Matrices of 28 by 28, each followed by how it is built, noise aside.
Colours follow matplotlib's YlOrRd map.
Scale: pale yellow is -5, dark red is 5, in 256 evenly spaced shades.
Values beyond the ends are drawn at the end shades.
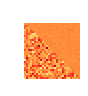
lower triangular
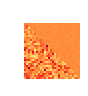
lower triangular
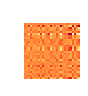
low rank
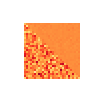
lower triangular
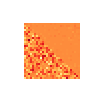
lower triangular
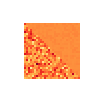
lower triangular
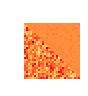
lower triangular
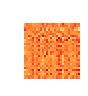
low rank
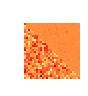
lower triangular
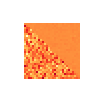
lower triangular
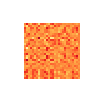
low rank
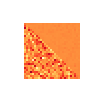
lower triangular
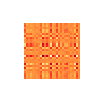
low rank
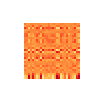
low rank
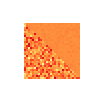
lower triangular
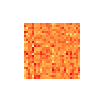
low rank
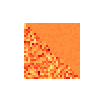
lower triangular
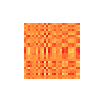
low rank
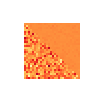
lower triangular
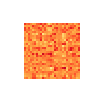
low rank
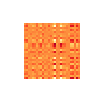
low rank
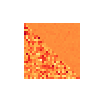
lower triangular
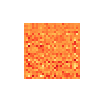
low rank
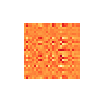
low rank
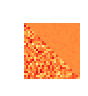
lower triangular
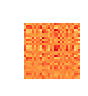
low rank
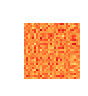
low rank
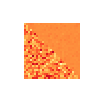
lower triangular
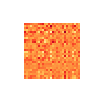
low rank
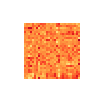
low rank
